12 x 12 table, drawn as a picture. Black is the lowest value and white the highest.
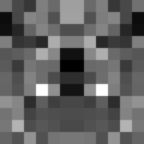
Mirror symmetry: left to right. Odd rows or columns: none. Ninth with the lowest average: centre. Seam: none. Calmest part: bottom middle.
